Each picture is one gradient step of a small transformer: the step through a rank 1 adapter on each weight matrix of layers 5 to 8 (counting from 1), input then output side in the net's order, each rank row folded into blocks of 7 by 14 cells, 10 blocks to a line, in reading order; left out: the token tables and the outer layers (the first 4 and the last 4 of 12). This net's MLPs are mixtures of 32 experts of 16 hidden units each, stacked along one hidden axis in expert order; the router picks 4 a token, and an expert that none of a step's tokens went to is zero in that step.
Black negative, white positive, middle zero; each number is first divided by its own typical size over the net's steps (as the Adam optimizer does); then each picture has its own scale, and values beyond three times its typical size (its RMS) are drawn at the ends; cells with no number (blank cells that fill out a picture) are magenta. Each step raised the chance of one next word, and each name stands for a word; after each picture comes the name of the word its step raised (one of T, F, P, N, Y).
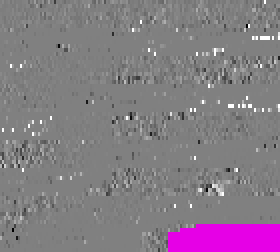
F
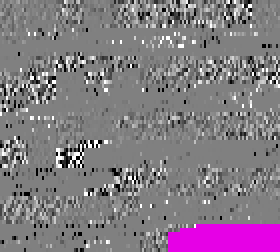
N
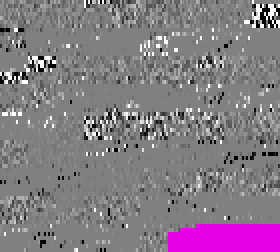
N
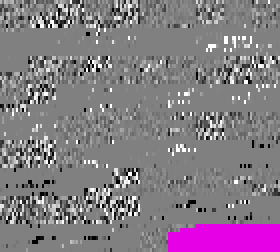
N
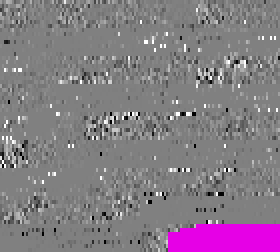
F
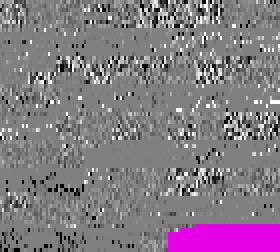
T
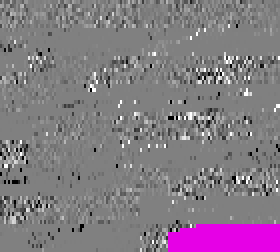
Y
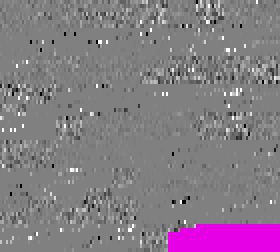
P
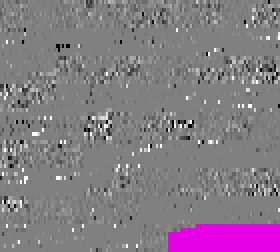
P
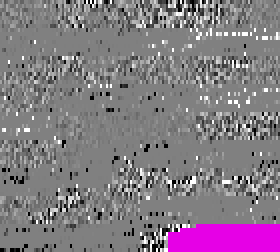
T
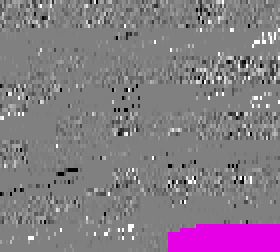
Y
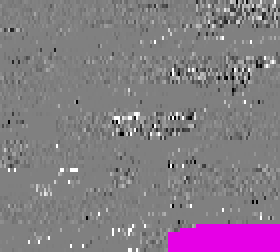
P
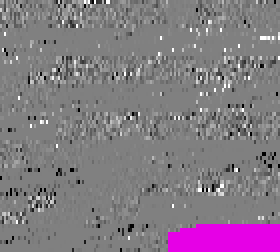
Y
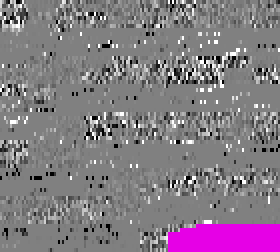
T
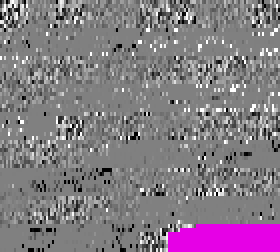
T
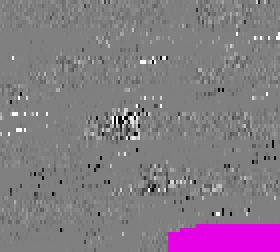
Y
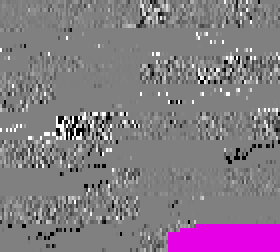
T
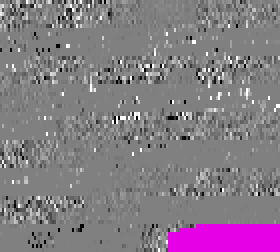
F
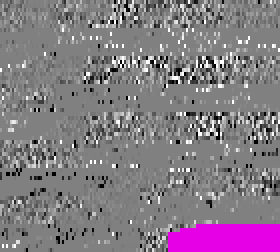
N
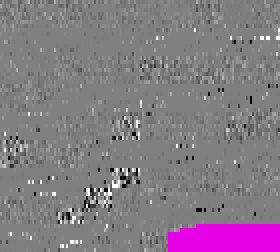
P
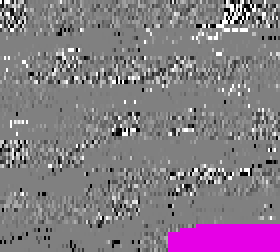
T
